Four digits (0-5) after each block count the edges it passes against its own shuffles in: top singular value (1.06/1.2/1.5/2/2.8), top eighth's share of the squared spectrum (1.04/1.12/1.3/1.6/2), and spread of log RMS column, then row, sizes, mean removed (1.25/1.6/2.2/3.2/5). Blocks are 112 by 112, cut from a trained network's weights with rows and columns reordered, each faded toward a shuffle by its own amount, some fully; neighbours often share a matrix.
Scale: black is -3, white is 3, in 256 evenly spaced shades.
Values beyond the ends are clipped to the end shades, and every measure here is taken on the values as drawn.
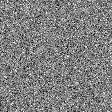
0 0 0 0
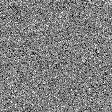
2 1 0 0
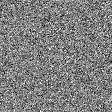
1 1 0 0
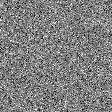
0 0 0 0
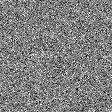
0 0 0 0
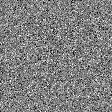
1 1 0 0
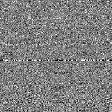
4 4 1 3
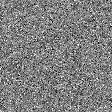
1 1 0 0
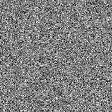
3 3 0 2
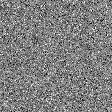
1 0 0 0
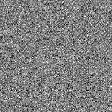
3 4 1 2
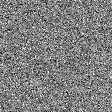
0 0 0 0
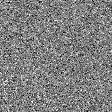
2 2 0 0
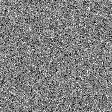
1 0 0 0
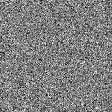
2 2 0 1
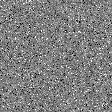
0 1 0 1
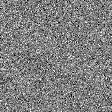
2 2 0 1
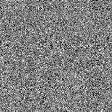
3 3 1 3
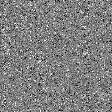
2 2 2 0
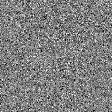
2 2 1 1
